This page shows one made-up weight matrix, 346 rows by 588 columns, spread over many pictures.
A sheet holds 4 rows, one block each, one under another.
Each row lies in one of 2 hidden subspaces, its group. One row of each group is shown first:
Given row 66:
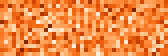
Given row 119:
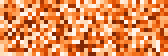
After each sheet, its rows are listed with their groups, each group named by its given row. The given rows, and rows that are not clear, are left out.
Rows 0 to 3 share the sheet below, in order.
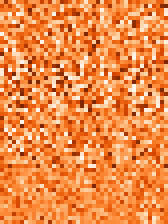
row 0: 119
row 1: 119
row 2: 119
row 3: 66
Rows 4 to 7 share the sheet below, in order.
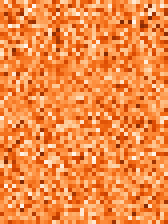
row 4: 119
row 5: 66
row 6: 119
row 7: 119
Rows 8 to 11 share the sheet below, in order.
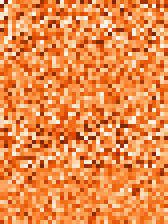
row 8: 66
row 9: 66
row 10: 66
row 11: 119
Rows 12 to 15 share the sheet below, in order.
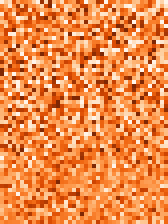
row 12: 66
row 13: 119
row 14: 119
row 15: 66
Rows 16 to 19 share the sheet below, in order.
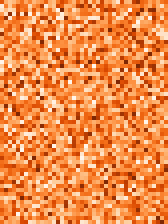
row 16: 119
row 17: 119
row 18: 119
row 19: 66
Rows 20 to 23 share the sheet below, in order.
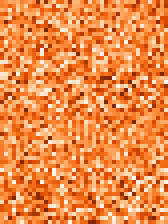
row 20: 66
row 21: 66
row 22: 66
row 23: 66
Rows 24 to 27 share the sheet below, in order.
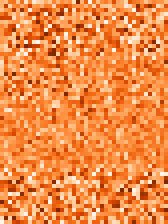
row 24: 66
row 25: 119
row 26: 66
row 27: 119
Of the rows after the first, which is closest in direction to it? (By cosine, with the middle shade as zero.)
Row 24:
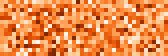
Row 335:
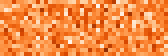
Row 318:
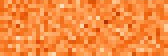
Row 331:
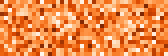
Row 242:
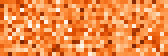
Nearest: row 335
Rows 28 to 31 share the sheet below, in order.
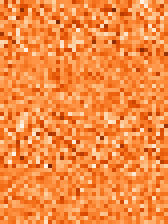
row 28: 66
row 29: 66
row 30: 66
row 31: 66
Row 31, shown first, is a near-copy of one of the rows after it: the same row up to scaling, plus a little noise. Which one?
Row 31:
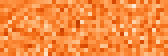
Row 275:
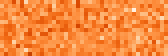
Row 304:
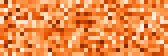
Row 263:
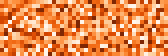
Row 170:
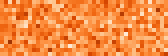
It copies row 263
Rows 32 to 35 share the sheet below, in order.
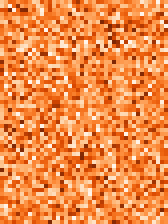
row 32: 66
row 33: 119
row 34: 119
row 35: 66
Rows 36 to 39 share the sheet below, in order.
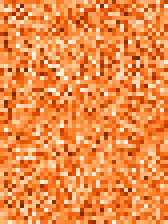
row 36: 66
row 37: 119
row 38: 66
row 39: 119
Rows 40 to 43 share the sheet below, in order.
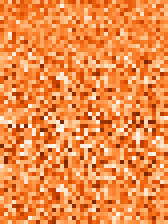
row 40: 66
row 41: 66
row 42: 119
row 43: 66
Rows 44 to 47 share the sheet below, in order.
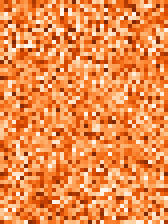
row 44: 66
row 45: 66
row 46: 66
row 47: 66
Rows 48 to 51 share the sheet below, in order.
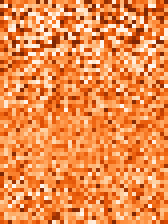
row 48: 66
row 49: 119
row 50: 66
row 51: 119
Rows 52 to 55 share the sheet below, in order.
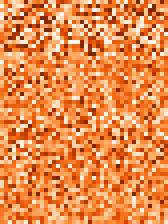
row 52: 119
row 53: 119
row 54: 66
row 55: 119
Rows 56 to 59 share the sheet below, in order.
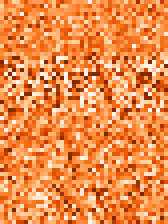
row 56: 119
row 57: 119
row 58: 66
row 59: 66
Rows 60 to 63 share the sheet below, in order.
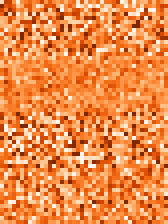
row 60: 119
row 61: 66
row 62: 119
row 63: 66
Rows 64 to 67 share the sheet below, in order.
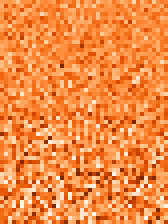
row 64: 119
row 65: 119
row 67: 119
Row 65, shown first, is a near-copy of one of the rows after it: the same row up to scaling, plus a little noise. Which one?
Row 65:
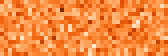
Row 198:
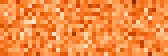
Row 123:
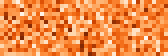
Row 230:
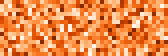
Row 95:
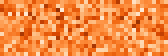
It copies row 230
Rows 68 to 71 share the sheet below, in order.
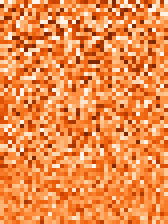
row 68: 66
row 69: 119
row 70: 119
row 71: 66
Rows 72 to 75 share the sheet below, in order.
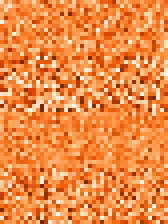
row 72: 66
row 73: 66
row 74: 119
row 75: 66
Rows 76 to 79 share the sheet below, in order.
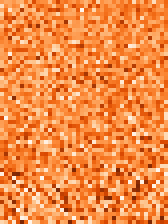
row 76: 119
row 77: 66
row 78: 66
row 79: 66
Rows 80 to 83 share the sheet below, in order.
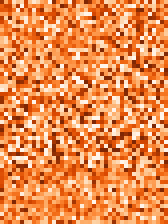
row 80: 66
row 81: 66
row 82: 119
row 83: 66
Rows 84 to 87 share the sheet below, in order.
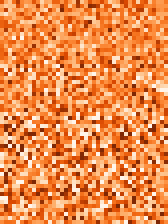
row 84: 119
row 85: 119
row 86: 119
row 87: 66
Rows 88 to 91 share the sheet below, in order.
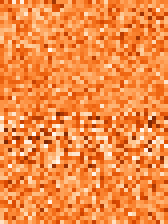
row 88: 66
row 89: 66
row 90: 119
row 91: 119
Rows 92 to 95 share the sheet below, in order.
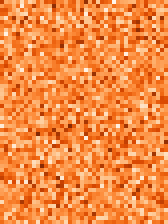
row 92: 66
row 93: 66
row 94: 66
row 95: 119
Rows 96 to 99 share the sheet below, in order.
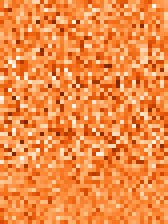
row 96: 66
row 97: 66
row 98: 66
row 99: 119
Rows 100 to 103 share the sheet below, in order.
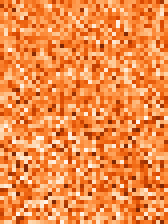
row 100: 66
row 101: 66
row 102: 66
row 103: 66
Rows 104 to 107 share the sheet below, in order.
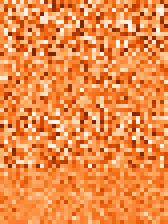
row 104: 66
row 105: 66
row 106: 119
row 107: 66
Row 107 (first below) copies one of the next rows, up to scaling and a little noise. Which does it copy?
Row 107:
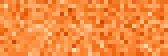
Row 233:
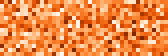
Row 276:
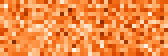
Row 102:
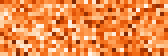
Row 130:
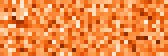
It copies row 276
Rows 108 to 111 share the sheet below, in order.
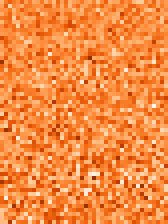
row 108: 66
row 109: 66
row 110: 66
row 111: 119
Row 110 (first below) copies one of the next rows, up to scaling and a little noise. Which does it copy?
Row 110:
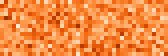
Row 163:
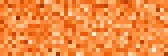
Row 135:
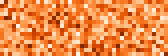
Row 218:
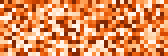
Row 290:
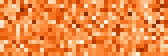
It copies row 135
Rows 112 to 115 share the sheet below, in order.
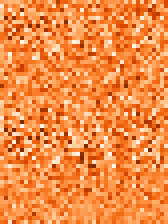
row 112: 119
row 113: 66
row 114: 119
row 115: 119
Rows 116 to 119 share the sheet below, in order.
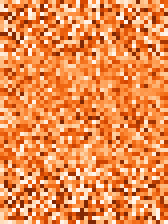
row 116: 119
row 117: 119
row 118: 119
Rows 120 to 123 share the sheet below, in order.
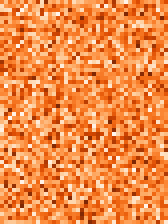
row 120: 66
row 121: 119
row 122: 66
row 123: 119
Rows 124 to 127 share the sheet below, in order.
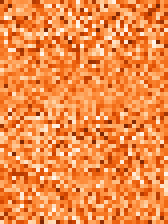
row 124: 66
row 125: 119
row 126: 66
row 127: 66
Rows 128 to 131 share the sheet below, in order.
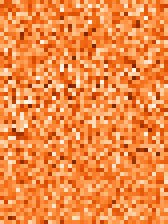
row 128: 119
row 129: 66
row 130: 66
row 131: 66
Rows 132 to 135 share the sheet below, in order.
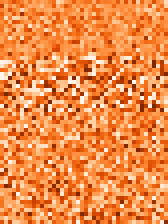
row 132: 119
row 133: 66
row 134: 66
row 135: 66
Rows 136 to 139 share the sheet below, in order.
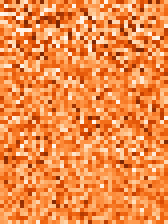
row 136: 66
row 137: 66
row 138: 119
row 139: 119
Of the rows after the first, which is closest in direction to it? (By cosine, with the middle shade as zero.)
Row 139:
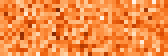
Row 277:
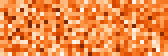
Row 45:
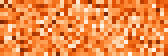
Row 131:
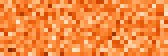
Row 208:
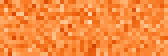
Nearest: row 277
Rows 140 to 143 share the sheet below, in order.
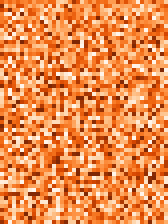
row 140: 119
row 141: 66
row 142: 119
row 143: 119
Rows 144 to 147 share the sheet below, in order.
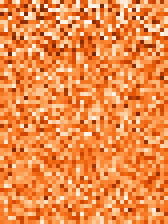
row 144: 119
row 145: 66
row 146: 119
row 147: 66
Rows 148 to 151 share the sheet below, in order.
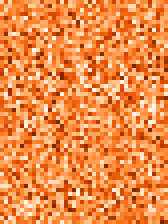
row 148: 66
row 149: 66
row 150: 119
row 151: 66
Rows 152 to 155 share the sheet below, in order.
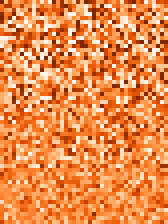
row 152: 66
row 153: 66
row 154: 66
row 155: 119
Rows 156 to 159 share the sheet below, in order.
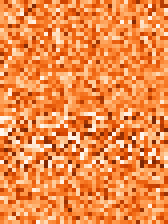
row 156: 119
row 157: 66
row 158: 66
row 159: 66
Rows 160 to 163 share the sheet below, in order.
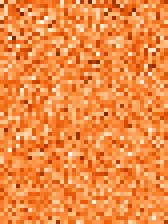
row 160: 66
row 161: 119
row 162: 66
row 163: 66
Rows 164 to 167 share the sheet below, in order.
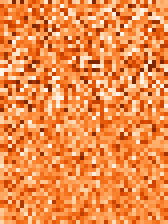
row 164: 66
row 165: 119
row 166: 119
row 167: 119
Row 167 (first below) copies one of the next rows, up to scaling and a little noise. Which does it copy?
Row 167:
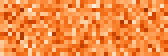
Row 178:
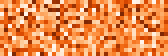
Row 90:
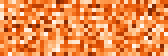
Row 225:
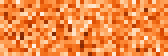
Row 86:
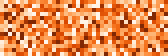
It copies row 86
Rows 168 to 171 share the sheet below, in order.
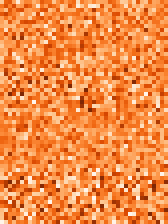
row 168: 119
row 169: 119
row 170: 66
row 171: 119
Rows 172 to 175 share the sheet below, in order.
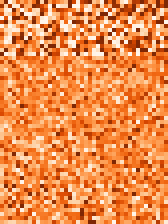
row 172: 66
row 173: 66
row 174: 66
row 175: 119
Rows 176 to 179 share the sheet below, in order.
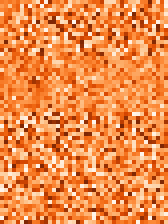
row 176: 66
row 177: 66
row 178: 119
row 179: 66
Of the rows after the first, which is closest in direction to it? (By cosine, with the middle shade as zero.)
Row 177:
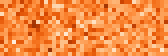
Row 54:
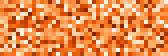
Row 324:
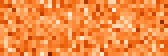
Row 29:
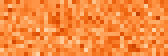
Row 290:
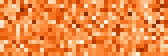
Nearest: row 290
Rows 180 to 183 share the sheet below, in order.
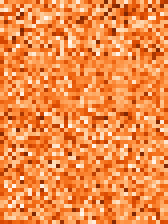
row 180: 66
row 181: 119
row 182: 66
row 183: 119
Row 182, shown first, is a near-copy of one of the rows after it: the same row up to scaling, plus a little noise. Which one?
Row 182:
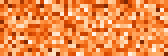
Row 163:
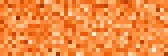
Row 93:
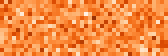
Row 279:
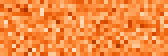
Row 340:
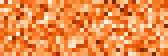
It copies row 163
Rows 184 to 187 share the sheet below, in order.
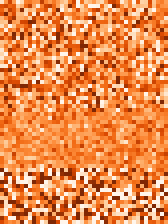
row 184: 119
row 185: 66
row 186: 66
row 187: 66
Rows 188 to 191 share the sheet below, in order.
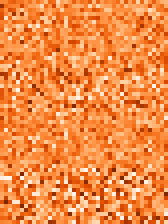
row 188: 119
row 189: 66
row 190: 119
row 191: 66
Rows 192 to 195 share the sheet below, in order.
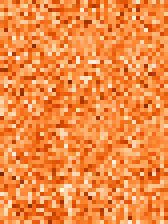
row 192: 119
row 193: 119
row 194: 66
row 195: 66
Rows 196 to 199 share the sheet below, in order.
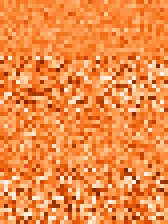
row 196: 66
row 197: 66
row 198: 119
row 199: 66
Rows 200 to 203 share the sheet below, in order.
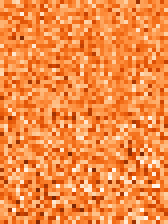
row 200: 119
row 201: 119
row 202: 66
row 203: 66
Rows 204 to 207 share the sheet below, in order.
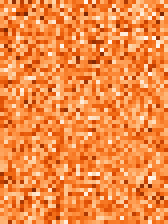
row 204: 66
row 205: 119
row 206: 119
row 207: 119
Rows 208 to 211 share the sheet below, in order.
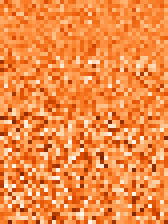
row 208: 119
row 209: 119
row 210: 66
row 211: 119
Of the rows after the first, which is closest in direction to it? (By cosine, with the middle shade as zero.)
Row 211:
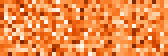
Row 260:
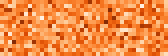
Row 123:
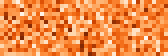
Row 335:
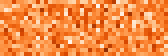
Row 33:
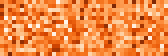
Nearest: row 33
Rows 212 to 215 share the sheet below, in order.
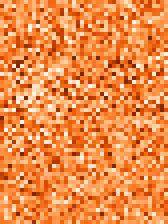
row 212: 66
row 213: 66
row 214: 119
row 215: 66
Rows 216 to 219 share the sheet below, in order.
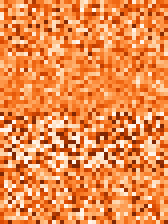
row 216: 119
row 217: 119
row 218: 66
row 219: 119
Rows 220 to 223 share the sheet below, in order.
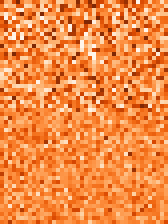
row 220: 119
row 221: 66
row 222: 66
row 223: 119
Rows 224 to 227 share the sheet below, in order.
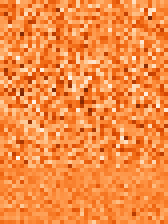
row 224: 119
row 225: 119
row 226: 66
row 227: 119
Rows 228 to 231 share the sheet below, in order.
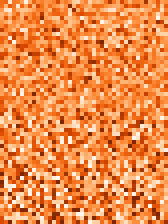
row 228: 66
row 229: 119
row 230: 119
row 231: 119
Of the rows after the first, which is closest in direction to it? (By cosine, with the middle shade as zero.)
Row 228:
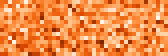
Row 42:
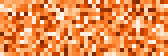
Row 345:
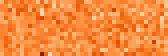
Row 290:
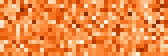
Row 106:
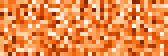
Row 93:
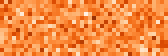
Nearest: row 290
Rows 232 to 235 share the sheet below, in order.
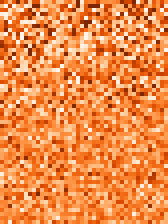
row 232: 119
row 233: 66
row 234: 66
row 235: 119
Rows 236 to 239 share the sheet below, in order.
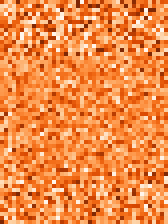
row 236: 119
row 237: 66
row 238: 66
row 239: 119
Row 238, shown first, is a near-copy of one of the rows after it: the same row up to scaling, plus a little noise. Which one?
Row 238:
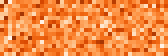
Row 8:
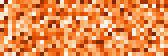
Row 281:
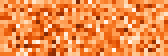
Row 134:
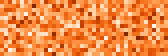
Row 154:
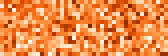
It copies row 8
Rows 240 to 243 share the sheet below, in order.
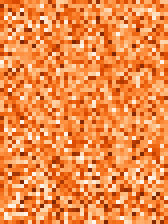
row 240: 119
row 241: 119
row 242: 119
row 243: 119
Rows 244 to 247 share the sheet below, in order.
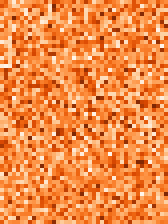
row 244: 66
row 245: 66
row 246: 66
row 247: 66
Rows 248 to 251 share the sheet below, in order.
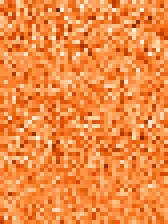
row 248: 119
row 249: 66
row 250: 119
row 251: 119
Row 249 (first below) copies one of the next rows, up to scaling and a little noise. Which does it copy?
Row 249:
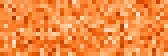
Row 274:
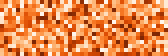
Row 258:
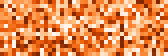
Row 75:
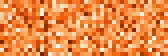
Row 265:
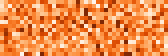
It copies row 258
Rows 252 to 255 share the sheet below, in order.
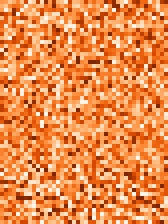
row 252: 66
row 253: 119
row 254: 66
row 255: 66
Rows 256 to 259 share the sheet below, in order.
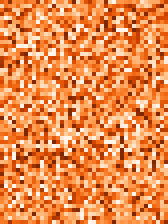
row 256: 66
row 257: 66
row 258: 66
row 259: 119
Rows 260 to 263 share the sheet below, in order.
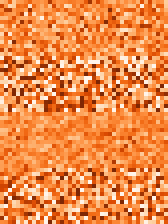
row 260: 66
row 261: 119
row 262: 66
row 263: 66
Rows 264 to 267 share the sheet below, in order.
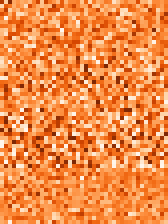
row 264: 66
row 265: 66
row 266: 66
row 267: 119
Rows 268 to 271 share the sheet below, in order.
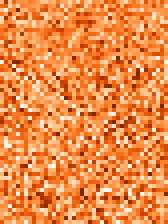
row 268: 66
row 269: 66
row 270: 66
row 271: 66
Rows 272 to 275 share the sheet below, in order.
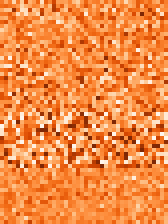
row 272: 66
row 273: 66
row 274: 66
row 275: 66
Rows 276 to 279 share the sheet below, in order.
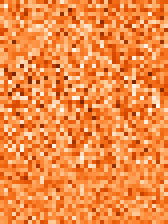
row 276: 66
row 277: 119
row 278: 119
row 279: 66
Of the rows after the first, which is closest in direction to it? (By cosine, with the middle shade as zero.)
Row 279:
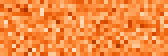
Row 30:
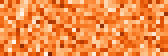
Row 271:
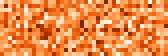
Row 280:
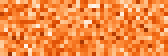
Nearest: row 280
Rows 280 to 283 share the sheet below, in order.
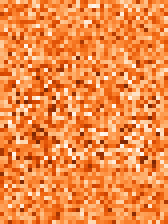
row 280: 119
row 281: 66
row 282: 66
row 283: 119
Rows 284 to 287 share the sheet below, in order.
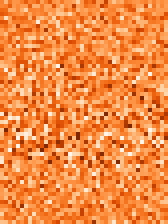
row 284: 66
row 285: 119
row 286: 66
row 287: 119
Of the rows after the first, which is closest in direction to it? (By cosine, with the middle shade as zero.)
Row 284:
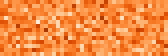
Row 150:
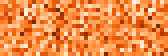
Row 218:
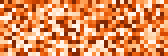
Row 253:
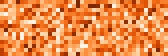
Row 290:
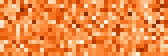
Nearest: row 218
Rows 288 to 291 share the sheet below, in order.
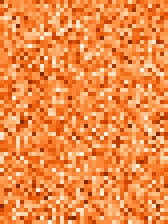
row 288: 66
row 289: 66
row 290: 66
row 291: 66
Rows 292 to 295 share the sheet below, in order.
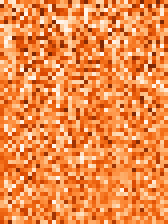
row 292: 66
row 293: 119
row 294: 119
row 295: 119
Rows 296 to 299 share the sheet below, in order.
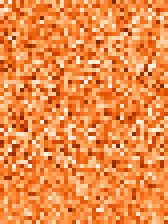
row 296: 66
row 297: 119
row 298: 66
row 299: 66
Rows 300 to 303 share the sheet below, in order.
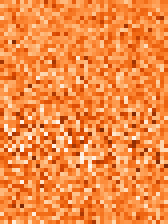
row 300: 66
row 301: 66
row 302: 119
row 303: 119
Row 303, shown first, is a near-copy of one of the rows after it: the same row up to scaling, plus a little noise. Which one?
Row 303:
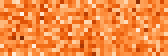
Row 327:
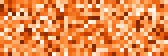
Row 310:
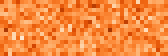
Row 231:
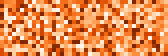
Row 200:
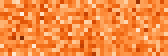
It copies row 200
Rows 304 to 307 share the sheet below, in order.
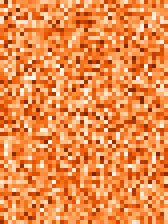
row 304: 66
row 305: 119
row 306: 66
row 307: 119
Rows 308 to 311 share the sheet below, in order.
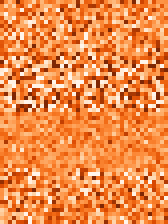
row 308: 119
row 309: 66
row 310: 119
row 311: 119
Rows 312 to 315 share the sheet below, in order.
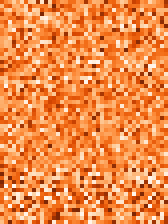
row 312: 66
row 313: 119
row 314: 119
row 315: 119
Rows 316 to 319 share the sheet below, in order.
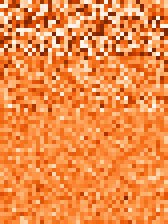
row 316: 66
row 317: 66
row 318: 66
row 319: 66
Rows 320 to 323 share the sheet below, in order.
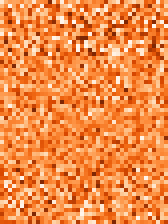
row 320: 66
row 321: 66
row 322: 66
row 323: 119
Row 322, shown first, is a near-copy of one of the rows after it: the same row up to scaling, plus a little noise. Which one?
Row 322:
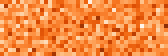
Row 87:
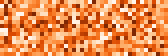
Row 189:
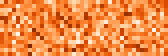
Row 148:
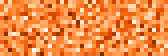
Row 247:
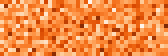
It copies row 247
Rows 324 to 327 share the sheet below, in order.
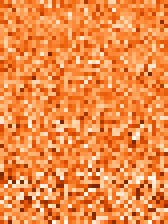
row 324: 66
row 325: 119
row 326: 119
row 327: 119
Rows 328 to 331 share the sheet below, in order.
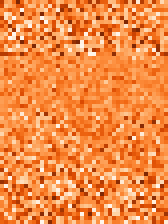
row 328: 119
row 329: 119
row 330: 66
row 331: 66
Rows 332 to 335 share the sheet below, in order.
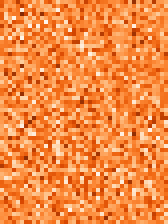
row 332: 119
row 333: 119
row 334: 119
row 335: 66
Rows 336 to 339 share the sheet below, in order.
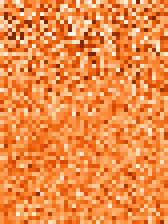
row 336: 119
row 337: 119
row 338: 66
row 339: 66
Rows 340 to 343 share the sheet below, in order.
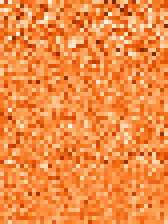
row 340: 66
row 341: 119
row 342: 66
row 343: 119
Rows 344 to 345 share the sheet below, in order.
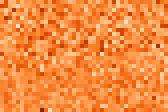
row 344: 66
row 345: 66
